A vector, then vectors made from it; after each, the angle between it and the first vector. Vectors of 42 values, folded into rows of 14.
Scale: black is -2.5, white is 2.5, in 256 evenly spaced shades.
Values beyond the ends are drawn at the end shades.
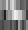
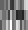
partly opposed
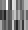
partly aligned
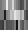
nearly parallel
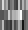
partly aligned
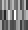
partly aligned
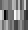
partly aligned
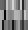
partly aligned
